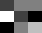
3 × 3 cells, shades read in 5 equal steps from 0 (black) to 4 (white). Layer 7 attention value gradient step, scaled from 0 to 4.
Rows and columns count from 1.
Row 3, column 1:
0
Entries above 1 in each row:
2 1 2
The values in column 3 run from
0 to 3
